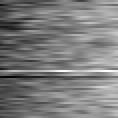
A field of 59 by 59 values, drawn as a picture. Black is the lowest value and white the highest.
Histogram: bell-shaped. Grain: streaks across. Odd lines: rows 36 and 39. Slope: up to the right.
